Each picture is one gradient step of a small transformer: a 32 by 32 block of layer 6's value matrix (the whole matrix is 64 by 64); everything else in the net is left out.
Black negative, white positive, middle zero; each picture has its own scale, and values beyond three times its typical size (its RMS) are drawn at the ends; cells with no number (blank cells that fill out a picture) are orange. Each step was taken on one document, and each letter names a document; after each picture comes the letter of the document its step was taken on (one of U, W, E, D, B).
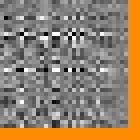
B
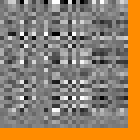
B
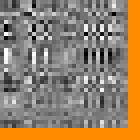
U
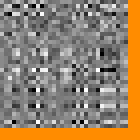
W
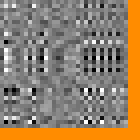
U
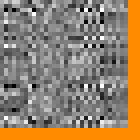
U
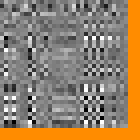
U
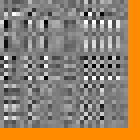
U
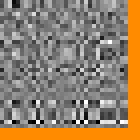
W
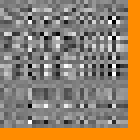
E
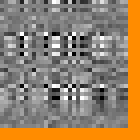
B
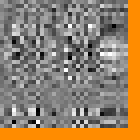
W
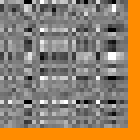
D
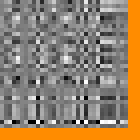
W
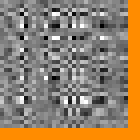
B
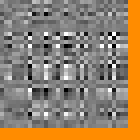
E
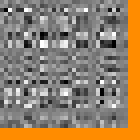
D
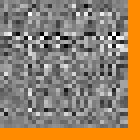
E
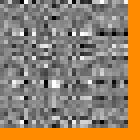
B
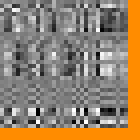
W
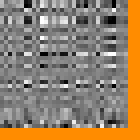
D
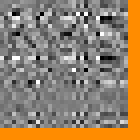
W
